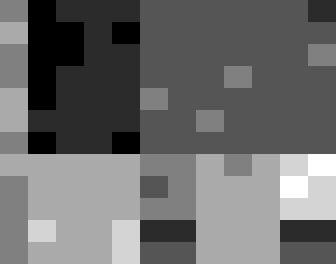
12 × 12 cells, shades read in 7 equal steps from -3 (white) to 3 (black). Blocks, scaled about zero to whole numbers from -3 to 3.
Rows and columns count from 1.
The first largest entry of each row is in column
2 2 2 2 2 2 2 6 6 1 6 6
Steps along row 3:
up same down same down same same same same same down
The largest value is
3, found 10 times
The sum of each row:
17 17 16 15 14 13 17 -12 -11 -11 -1 -4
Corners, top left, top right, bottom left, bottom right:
0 2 0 1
